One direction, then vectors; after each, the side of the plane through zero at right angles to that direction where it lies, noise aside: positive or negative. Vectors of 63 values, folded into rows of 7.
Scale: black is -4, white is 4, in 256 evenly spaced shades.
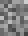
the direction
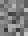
negative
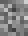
positive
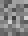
positive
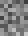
negative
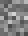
positive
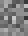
negative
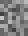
positive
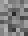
positive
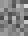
negative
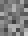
negative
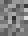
positive
